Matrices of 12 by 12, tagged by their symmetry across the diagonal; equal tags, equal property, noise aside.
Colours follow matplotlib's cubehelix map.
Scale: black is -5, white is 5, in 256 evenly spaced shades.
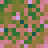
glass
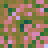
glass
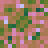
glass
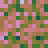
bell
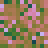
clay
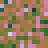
clay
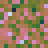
clay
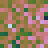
bell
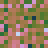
clay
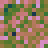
glass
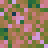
glass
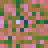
bell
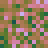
clay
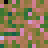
bell
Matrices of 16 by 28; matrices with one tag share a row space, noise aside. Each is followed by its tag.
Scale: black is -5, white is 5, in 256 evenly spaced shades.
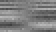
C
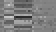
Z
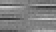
C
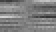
C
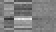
Z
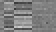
Z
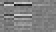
Z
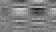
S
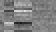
Z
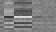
Z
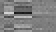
Z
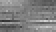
C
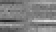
C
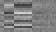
Z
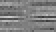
C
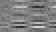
S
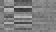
Z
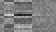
Z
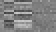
Z
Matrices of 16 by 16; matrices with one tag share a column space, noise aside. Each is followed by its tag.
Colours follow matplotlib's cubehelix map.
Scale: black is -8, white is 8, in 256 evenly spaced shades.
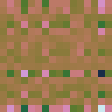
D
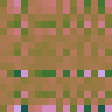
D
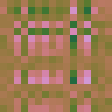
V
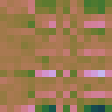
D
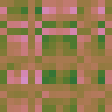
V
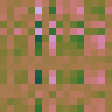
V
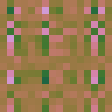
V
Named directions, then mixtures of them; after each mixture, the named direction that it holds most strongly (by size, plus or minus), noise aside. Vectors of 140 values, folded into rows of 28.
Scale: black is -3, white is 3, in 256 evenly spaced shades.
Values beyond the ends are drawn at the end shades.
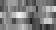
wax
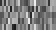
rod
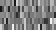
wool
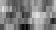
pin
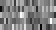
wool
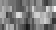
pin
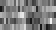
wax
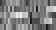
wax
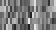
rod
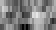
pin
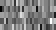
wool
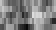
pin
